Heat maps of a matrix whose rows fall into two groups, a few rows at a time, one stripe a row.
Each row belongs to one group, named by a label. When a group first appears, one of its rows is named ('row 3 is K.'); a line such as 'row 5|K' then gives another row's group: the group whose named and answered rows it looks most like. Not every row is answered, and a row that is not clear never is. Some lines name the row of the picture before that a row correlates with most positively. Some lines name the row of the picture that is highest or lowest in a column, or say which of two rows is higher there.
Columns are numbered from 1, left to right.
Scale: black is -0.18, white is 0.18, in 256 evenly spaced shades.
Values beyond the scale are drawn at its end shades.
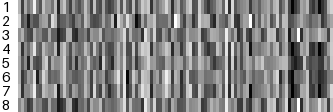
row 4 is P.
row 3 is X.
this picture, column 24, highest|5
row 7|P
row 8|X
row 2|P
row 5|P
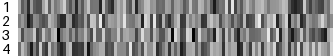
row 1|P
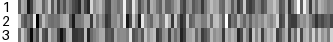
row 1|X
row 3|X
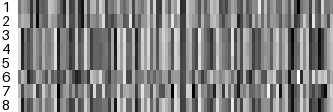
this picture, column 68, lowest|1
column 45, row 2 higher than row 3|Yes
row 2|X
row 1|X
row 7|P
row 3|P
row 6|X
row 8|P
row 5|P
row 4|P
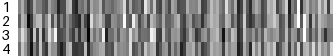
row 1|X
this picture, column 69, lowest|3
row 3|X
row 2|X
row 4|X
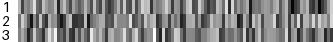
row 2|X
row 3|X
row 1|P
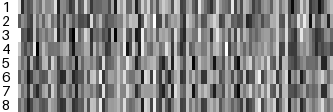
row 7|P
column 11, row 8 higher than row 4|Yes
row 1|P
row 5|P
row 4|P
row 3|P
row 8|X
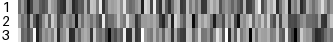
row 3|P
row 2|P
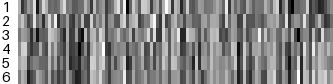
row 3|X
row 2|X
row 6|X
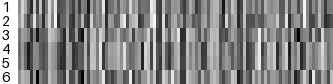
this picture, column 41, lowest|2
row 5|X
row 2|X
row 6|X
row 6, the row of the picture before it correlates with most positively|3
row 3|X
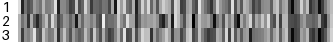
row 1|P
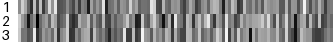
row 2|P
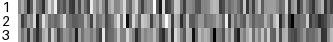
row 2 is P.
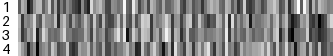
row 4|P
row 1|X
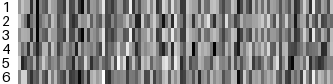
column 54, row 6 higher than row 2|Yes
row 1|X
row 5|P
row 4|P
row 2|P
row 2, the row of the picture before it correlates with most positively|4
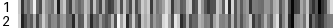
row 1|P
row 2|P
